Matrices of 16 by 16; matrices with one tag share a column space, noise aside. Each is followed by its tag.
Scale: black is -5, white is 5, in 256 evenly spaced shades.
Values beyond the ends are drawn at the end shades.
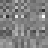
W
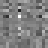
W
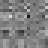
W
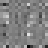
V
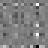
V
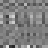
V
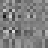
W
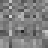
W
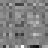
V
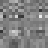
W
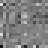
V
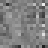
V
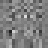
W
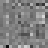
V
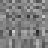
W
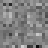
V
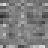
V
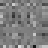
V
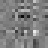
W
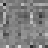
V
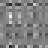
V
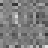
V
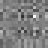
W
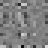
V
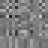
W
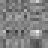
W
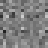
W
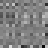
V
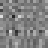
W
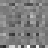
V
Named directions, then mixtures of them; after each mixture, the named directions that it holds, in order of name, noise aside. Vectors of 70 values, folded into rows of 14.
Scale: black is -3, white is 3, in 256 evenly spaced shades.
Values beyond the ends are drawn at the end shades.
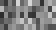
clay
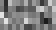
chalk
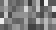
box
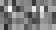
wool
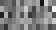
box, clay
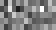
chalk, wool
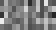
box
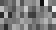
box, clay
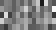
box, clay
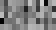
box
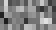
chalk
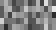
box, wool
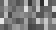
box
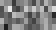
box, wool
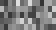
clay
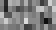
chalk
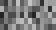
clay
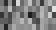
clay, wool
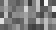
box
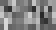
chalk, wool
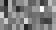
chalk, wool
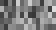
clay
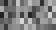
clay
